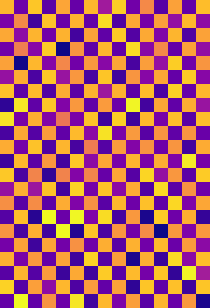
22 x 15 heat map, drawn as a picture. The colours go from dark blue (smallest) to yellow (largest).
No row or column stands out. The values fall into two levels. No overall slope runs across the table. A checkerboard runs through the table. On average the colour sits 50% of the way up the scale.
